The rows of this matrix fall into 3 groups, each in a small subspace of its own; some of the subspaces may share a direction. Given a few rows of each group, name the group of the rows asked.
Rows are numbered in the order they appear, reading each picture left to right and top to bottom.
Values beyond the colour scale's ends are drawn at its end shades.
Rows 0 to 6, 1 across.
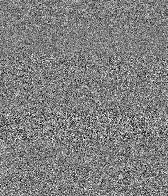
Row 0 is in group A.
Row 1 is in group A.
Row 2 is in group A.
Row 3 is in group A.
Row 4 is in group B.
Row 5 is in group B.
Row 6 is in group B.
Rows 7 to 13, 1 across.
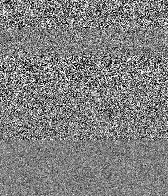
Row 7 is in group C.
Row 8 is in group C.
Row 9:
C
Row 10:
A
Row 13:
C
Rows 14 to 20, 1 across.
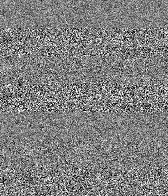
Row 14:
C
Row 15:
C
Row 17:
C
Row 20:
C
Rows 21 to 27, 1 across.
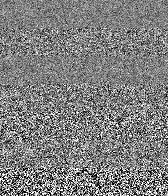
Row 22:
C
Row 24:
B
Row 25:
A
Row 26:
C
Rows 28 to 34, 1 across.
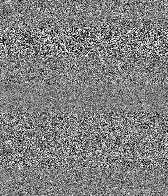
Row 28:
C
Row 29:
C
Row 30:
A
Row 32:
A
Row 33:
C
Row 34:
C
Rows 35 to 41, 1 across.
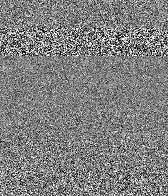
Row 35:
A
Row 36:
A
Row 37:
C
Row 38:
A
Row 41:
B
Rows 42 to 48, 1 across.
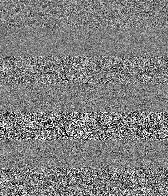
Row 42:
A
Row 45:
B
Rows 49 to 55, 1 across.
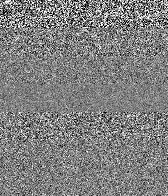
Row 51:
A
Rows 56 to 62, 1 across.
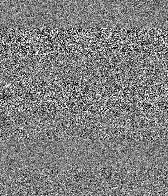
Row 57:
C
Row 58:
A
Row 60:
B
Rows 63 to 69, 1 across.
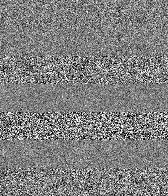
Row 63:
A
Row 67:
C
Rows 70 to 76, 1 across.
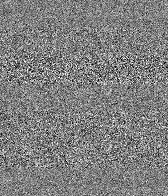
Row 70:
C
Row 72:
A
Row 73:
C
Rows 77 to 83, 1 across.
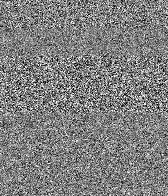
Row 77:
B
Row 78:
C
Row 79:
C
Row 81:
C
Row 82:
A
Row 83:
C
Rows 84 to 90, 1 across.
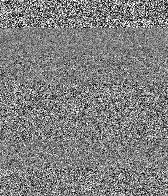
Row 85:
B
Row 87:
A
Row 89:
A
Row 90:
B
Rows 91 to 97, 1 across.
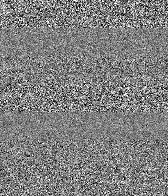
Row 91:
B
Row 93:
B
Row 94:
B
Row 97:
B
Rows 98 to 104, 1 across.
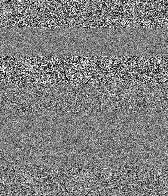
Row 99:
A
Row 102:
A
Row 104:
C
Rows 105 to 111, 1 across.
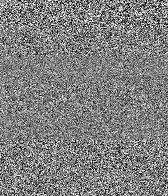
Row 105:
B
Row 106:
C
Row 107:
B
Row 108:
B
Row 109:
C
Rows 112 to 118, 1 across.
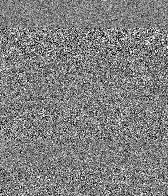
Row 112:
C
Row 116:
A
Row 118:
B
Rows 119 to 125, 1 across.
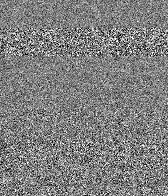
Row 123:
A
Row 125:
C
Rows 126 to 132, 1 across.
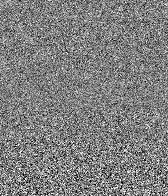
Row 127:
C
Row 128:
B
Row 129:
C
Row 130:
A
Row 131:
B
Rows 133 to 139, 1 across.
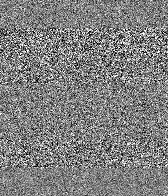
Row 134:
B
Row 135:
C
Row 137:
B
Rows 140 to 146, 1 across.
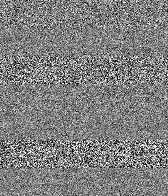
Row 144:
C
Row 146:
A
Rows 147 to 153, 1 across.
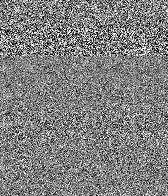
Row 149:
C
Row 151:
C
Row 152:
A
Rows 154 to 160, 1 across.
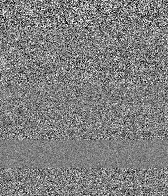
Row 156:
B
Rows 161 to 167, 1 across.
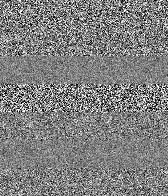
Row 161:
B
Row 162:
B
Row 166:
C
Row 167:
B
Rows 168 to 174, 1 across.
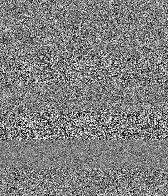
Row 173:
B
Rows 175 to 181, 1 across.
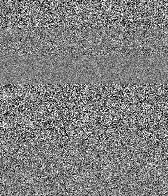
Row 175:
C
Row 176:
B
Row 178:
C
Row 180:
A
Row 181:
C
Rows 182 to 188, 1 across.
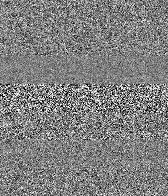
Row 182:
B
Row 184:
B
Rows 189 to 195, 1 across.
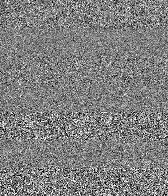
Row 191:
C
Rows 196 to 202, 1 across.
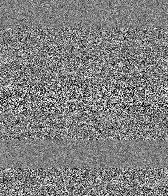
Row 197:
B
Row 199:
B
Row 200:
A
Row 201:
B
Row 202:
C
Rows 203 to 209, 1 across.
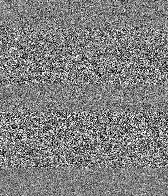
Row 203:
B
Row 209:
B
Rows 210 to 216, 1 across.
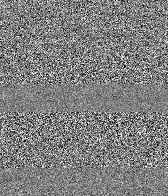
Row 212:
B
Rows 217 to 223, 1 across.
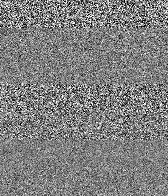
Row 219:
B
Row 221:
B
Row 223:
A
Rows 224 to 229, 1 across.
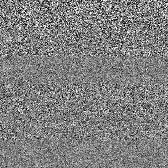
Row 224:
C
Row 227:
B
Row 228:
A
